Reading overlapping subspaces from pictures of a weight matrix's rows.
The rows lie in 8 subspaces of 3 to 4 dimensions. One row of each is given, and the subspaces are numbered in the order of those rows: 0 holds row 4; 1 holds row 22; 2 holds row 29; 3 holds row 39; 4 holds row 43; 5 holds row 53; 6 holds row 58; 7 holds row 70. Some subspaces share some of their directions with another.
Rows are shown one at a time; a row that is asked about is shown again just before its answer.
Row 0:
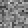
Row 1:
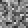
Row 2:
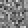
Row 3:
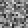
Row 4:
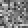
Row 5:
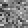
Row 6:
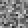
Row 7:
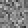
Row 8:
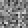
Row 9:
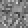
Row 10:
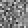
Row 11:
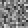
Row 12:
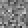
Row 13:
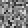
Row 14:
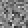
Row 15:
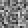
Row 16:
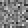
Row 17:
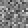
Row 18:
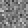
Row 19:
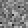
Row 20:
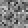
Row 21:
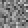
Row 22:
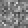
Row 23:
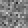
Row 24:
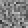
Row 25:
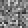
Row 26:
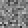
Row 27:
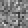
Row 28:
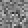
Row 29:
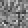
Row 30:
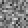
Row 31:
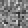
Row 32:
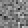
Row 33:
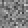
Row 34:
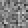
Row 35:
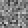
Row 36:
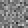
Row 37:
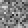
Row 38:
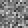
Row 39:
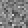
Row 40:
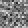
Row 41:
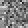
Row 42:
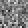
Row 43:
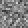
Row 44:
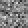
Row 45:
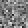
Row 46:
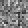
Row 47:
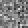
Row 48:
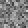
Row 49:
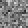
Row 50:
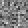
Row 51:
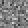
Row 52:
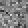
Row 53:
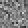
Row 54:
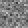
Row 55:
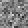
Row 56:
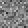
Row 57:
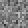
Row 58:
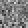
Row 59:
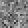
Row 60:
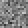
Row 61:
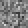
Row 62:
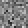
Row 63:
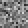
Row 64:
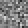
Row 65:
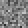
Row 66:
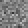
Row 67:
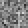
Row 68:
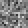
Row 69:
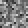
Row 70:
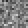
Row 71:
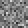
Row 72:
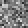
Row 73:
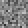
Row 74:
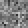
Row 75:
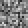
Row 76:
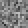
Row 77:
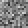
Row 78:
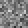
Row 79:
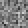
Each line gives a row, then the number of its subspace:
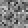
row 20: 1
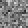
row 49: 7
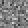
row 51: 4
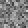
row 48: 5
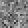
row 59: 2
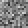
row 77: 6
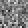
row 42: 6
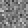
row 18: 7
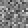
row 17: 1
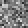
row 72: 0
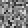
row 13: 3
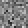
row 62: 3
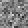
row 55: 6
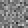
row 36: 2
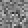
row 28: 1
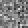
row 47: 0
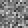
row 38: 2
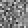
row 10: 2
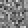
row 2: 5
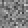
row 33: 0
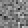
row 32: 0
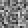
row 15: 2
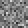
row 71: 2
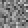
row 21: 5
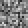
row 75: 0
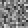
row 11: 5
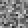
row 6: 7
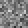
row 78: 7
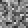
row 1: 7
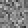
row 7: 5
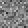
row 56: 2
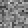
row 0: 1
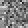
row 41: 1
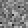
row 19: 3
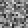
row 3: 7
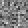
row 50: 4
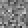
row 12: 7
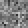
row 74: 1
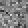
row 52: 2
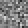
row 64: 0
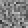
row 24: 6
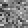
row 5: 0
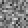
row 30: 4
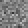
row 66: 1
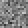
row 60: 6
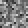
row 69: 7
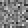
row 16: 2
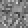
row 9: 4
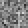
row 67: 2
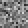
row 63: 0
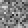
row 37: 1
